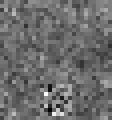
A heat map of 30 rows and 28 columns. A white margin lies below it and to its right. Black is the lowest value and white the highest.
Average level on the scale: 40%. Histogram: heavy tails on both sides. Odd patch: rougher, in the bottom middle. Slope: none. Stripes: none. Roughest part: bottom middle.
